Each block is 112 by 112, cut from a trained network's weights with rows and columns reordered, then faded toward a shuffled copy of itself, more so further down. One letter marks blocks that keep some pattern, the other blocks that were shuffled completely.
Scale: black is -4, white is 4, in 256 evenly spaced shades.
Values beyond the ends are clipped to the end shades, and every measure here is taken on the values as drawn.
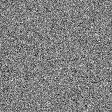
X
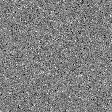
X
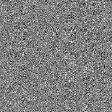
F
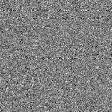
F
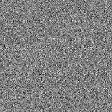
F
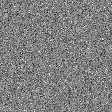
X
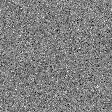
X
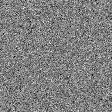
X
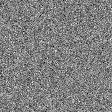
X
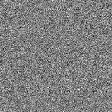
F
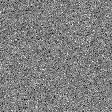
X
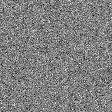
X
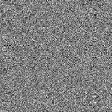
F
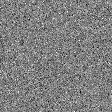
X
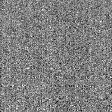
F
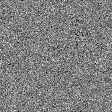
X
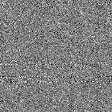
F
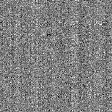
F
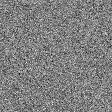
X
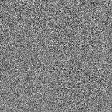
F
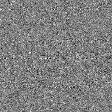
F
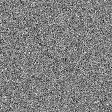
X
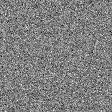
X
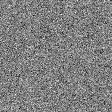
X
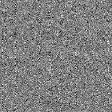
F
